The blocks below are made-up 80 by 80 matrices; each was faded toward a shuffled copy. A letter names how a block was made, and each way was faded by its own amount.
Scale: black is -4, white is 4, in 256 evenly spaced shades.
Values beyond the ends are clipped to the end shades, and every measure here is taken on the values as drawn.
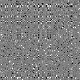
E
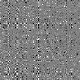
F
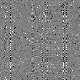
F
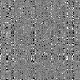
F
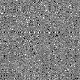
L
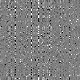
F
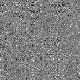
L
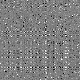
E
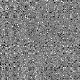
L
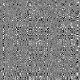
F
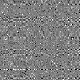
E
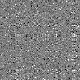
L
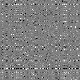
E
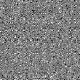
L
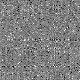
L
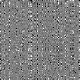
F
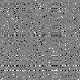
E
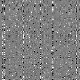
F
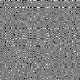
E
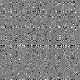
E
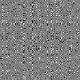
F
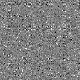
L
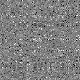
L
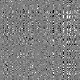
F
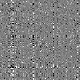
F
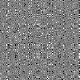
F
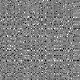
E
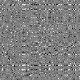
E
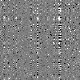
F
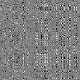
F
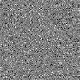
L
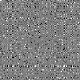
E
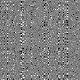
F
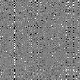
F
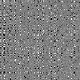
F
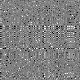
E
